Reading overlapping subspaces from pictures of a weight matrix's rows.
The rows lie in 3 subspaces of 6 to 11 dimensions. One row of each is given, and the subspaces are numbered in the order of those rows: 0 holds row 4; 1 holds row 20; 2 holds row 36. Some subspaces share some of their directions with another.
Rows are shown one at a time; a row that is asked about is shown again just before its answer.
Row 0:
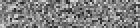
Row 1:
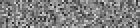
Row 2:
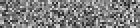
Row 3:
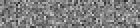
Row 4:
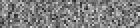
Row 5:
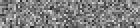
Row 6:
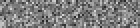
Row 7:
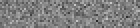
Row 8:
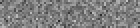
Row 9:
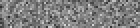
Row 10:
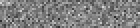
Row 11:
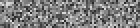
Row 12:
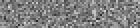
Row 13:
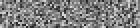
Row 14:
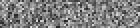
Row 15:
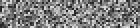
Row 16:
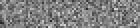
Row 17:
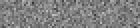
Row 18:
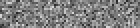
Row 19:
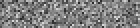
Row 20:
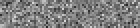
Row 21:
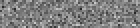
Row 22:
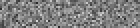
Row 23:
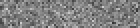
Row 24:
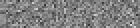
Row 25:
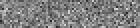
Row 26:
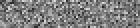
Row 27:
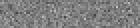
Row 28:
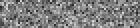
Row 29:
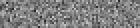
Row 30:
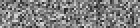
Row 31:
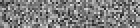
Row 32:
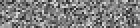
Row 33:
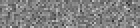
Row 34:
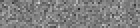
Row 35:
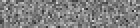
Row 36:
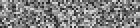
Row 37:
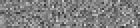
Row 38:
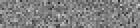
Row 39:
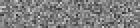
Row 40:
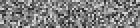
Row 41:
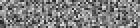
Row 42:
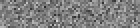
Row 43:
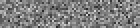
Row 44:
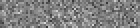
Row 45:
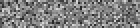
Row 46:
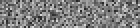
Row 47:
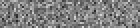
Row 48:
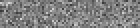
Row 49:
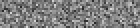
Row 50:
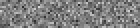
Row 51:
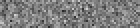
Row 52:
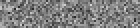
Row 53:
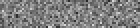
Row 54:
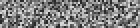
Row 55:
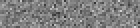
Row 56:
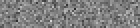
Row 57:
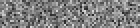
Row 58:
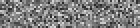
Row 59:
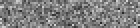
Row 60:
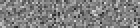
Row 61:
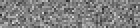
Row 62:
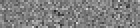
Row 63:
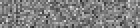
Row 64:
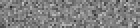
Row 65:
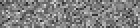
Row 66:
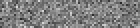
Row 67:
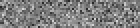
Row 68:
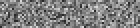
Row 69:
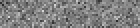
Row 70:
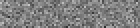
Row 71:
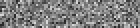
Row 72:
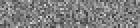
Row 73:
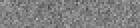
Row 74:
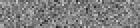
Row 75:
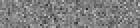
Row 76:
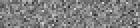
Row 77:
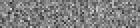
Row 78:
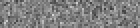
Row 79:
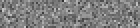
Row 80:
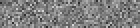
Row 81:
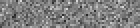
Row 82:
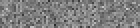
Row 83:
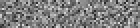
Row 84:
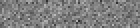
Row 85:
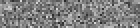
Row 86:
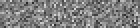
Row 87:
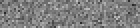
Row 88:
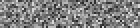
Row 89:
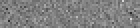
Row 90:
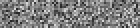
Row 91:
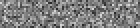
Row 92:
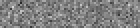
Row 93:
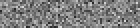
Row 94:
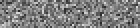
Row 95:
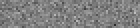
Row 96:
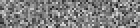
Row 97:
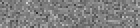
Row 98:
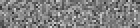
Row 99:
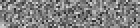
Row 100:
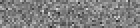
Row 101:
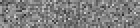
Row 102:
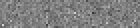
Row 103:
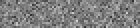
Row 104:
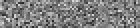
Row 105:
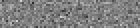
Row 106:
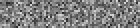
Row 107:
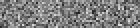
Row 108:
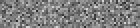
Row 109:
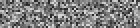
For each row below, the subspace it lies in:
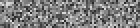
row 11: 1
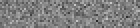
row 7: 1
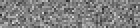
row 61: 1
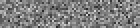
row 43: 1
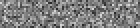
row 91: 1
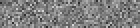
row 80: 1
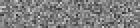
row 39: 1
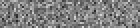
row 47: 0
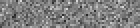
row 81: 0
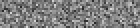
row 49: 1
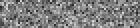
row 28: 1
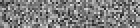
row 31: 1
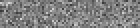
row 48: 1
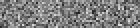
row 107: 1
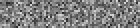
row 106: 1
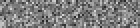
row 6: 0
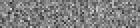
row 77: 0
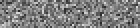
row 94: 1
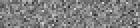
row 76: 0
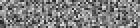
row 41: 0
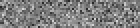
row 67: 1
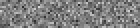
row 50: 1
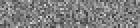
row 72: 1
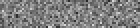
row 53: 0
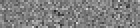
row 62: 1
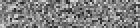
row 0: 1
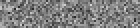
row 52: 1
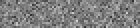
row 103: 1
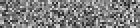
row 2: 1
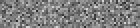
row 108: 1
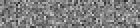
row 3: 0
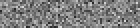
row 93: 1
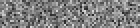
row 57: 0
